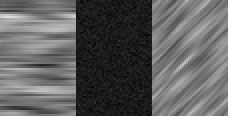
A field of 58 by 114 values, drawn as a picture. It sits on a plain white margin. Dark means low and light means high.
It is made of 1 by 3 panels. Panel 1,1: middling, streaked across, strong in contrast. Panel 1,2: very low, fine-grained, faint in contrast. Panel 1,3: middling, slanting up to the right.
